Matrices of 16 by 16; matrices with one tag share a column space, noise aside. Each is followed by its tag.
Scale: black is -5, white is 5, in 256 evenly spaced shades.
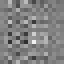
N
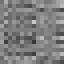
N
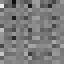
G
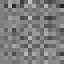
G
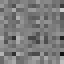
N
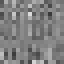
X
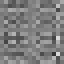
N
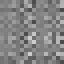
N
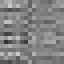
N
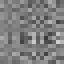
N
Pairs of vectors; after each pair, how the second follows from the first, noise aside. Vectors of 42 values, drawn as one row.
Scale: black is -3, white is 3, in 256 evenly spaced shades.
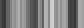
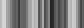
negated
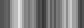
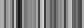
sign-scrambled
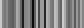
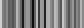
copied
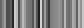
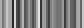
sign-scrambled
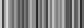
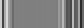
partly zeroed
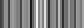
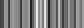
copied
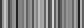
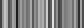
copied
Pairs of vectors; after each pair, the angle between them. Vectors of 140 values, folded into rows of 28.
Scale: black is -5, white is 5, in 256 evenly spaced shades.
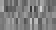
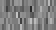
partly aligned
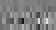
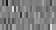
orthogonal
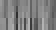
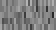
orthogonal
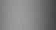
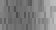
nearly opposite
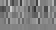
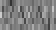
orthogonal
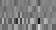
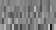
partly opposed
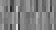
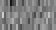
partly aligned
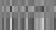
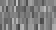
partly opposed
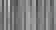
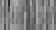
nearly opposite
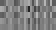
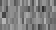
partly aligned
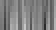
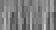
nearly opposite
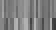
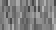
partly opposed
